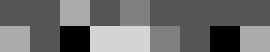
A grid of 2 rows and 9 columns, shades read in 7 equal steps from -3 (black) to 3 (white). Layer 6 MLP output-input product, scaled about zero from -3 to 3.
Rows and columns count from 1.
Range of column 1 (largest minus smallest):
2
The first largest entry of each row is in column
3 4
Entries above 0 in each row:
1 4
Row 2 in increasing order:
-3 -3 -1 -1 0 1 1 2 2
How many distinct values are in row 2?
5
